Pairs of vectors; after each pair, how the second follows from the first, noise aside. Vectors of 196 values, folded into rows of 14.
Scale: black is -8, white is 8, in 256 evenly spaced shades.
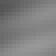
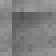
wrapped around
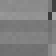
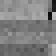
scaled up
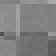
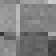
scaled up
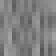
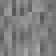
wrapped around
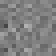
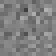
wrapped around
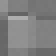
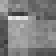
scaled up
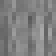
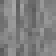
wrapped around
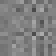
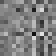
scaled up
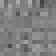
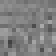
wrapped around
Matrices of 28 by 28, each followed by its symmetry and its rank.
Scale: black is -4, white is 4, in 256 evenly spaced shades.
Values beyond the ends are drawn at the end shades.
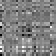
neither, rank three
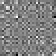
symmetric, rank three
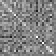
symmetric, rank five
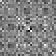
symmetric, rank five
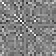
symmetric, rank five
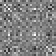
symmetric, rank three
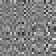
neither, rank three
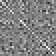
symmetric, rank five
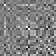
symmetric, rank three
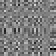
neither, rank three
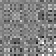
symmetric, rank three
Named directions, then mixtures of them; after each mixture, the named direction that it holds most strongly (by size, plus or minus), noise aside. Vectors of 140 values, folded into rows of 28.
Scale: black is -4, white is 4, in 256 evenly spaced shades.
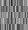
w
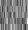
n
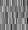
n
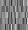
w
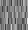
n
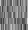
n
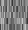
n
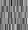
w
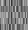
w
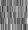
n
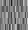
w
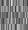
w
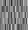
w
